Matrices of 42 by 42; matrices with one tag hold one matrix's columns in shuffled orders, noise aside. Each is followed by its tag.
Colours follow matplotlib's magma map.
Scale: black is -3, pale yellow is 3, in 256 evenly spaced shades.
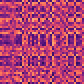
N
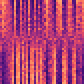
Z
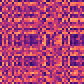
N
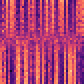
Z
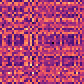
N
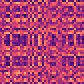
N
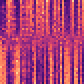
Z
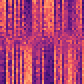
Z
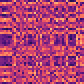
N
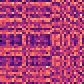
N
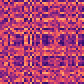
N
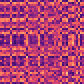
N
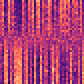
Z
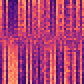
Z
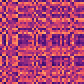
N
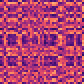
N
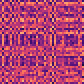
N
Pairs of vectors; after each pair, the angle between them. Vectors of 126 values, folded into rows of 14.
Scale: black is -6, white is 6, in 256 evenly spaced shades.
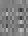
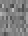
partly aligned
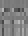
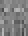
nearly opposite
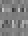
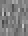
partly aligned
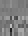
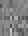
nearly opposite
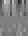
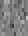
partly aligned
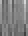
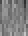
nearly opposite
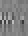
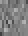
partly opposed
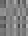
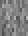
partly aligned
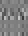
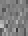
orthogonal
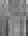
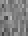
partly aligned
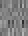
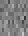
partly aligned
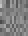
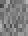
partly opposed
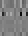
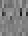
nearly parallel
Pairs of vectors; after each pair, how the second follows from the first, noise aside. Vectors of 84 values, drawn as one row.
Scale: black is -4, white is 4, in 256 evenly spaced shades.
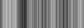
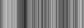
copied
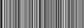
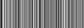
copied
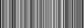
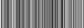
negated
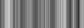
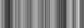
negated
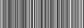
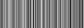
negated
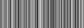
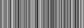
copied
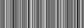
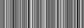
copied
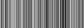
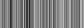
wrapped around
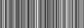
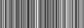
copied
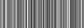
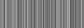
shrunk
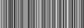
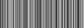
negated
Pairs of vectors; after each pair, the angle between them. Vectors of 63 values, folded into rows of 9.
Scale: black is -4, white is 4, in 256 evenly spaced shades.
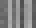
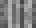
nearly parallel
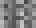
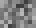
partly aligned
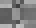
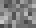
partly opposed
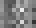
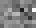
partly opposed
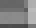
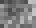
partly aligned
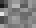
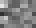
nearly opposite
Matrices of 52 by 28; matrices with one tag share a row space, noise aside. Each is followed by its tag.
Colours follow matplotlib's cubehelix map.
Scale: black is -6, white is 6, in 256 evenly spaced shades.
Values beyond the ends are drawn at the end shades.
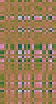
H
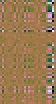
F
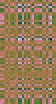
H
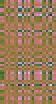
H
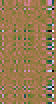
F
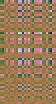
H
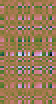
H
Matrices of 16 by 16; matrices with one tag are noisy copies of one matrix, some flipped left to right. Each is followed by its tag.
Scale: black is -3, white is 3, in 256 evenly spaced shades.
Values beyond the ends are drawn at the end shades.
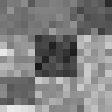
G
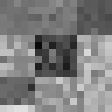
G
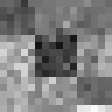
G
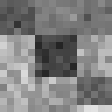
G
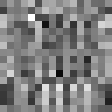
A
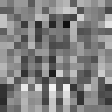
A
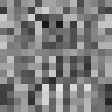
A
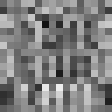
A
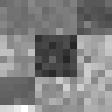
G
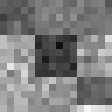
G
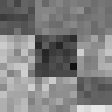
G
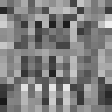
A
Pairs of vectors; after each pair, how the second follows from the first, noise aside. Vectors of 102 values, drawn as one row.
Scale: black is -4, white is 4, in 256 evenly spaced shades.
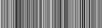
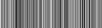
copied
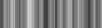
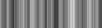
reversed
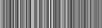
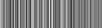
copied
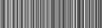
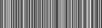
shuffled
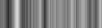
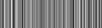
shuffled
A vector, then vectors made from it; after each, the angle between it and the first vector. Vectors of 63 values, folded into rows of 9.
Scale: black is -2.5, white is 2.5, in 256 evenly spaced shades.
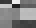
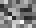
partly opposed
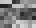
nearly opposite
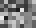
orthogonal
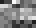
nearly parallel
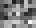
partly opposed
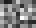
partly aligned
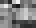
nearly parallel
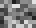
partly opposed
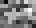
partly aligned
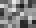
partly aligned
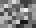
partly aligned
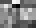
nearly parallel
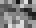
partly opposed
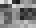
nearly opposite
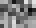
partly opposed
